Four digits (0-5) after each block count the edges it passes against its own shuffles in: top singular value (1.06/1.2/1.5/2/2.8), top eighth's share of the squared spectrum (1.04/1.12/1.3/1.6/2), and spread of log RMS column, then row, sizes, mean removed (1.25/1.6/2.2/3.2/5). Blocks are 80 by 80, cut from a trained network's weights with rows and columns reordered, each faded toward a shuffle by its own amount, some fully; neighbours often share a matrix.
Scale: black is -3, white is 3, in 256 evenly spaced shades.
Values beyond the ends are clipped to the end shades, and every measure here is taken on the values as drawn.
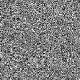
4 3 2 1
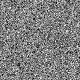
2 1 0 0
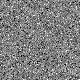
0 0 0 0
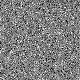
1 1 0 0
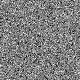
2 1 0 0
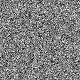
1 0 0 0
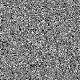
3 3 1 1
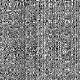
3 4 2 3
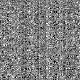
3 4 1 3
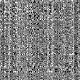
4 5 2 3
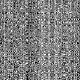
3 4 2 3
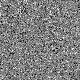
0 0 0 0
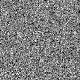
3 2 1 0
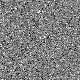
0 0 0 0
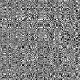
4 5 3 3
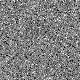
0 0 0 0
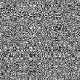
4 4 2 3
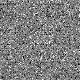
2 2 1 0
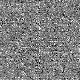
2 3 2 1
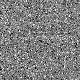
0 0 0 0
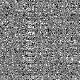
3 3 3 1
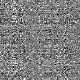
3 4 3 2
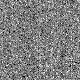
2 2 0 1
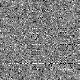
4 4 1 2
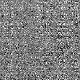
3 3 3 1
